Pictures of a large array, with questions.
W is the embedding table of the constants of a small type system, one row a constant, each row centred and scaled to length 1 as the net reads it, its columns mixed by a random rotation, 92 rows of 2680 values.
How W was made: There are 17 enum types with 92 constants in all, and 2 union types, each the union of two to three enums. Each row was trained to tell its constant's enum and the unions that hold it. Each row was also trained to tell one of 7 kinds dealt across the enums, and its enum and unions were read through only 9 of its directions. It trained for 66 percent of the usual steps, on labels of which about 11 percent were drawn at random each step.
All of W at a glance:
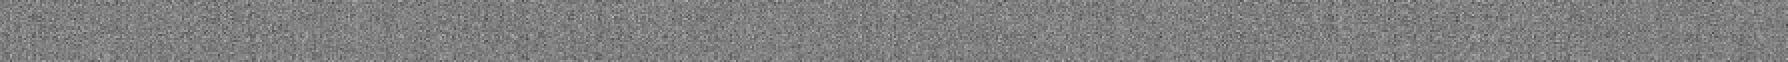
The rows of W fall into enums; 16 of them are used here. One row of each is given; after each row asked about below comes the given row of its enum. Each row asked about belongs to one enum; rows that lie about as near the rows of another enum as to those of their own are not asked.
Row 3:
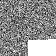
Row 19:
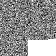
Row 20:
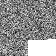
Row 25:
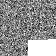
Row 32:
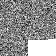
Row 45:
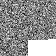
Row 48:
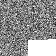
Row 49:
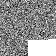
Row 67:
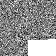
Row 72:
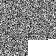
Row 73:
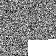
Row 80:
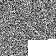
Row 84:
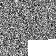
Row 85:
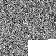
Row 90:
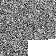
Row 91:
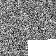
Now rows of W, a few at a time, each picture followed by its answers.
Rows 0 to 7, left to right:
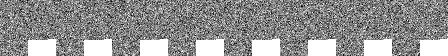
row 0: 84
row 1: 85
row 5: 48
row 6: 32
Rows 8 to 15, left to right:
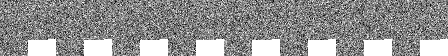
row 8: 72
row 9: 90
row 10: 80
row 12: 48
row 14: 90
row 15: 19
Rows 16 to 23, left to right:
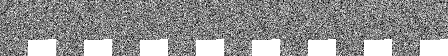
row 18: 80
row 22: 72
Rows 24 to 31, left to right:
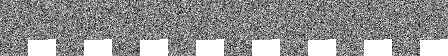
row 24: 19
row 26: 32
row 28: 19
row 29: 67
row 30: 48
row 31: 90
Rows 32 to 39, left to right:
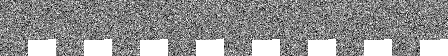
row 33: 85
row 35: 90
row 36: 72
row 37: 19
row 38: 45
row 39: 32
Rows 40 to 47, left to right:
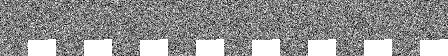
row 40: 48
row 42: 3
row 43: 72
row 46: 45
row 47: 67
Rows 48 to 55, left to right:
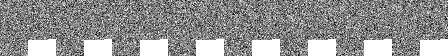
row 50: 32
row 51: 90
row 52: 84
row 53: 84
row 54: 84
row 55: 72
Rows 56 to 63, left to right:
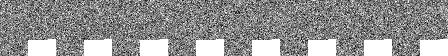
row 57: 80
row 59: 85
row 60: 67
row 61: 45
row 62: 84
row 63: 19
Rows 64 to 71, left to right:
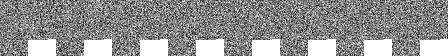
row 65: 32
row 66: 72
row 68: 3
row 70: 3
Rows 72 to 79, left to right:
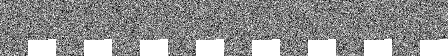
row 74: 3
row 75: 32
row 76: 73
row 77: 45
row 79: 67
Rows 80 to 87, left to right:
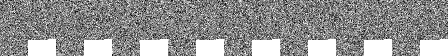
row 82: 84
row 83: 85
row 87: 80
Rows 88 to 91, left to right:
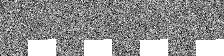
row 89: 85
